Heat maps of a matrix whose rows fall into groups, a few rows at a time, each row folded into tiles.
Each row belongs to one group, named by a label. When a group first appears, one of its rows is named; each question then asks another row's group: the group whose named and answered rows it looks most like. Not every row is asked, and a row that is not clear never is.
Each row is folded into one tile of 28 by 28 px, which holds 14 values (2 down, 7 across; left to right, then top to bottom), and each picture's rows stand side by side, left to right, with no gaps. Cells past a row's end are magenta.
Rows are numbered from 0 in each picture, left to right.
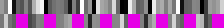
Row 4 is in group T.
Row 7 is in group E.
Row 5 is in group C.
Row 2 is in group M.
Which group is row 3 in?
C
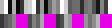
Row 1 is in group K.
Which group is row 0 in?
K
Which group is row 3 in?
M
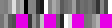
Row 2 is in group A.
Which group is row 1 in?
T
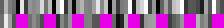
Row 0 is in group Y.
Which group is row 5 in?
K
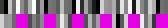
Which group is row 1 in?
K
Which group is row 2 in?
Y
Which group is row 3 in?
T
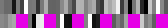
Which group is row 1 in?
A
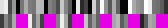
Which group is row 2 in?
Y
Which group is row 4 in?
T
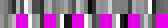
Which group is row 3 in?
E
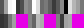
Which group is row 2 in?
C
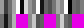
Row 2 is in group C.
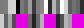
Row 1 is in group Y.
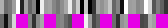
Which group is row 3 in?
E
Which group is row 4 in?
C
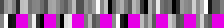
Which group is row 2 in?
A
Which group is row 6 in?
E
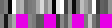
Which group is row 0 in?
C
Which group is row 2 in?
K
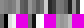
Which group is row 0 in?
A
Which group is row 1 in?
A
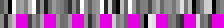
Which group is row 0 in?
C
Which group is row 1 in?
K
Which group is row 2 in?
M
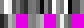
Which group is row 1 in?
M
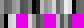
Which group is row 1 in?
E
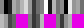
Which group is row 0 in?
E
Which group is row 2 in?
C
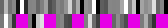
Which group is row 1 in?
A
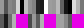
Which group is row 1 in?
T
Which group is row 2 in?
T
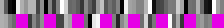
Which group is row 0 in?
T
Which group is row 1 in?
K
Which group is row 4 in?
C
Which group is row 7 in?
T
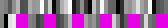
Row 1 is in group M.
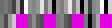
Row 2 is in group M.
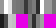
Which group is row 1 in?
C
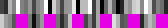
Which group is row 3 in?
K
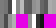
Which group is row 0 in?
C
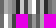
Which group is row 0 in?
Y
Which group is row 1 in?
K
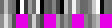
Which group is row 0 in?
Y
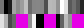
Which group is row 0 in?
E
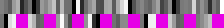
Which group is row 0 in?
A
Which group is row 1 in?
E
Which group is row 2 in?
Y
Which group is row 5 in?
A
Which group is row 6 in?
E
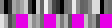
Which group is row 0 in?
E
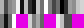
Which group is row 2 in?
E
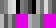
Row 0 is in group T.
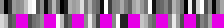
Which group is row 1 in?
K
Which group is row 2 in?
E
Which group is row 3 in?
Y
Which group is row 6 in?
Y
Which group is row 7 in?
K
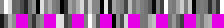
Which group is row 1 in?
C
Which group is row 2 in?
E
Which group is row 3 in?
Y
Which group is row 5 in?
M
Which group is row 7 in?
M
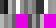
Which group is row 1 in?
T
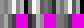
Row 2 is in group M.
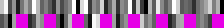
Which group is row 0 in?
K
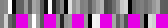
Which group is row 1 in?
Y
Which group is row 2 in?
C
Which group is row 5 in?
A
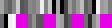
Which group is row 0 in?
A
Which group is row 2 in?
E
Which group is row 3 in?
C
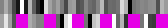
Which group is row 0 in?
Y
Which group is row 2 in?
A
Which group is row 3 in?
A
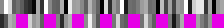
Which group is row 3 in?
Y
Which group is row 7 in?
K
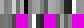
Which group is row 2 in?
T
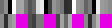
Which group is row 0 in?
C
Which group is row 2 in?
T
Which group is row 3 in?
C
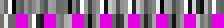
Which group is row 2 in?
M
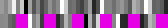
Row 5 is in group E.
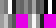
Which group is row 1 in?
Y
